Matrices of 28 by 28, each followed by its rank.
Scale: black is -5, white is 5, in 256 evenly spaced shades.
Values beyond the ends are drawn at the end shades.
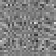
five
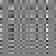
one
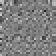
five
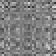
three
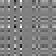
one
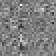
five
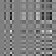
one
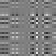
one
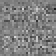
five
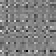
three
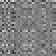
three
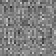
five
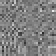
five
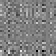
three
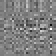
three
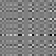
one
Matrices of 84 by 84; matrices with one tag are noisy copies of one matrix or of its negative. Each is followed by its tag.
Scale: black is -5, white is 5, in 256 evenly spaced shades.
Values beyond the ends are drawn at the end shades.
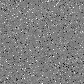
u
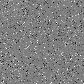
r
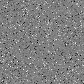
r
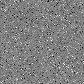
u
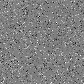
r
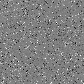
r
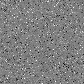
u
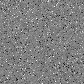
u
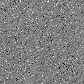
u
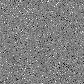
u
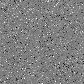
u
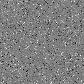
r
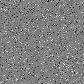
u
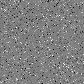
u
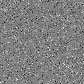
u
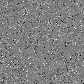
r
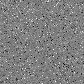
u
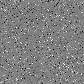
u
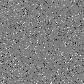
r
